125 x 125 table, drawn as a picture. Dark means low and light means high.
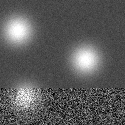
Three bumps rise from the field. The top part is calmer, up to a seam about 70% of the way down. The values are skewed, with a long tail toward high values. The top left is the ninth with the highest average.
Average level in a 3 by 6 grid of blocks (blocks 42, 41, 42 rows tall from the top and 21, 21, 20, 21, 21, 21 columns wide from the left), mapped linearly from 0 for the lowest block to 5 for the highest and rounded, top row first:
5 3 0 0 0 0
1 1 0 3 5 0
2 4 0 0 0 0
